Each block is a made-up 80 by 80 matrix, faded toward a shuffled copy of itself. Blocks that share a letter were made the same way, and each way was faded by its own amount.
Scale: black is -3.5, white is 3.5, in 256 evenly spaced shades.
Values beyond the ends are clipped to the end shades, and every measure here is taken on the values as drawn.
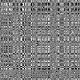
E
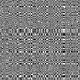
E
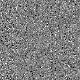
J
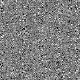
J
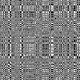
E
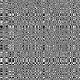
E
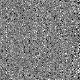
J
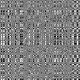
E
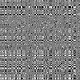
E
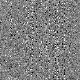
J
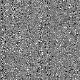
J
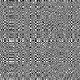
E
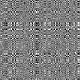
E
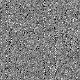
J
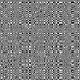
E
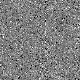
J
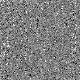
J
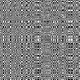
E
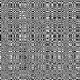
E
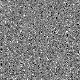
J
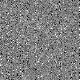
J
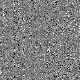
J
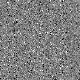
J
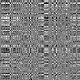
E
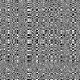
E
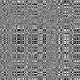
E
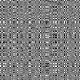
E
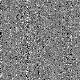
J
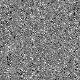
J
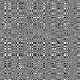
E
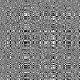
E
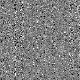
J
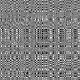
E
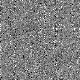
J
